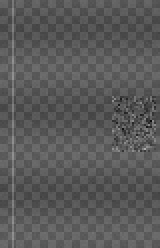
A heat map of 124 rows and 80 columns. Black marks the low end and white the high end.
No overall slope runs across the table. Column 7 stands out from the rest. The middle right is the roughest part. Stripes running across repeat 3 times from top to bottom. In the middle right lies a patch that is rougher than the rest.
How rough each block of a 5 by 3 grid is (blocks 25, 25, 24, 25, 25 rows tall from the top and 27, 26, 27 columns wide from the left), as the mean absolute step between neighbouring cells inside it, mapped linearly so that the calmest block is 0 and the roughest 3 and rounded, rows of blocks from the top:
0 0 0 / 0 0 0 / 0 0 3 / 0 0 0 / 0 0 0
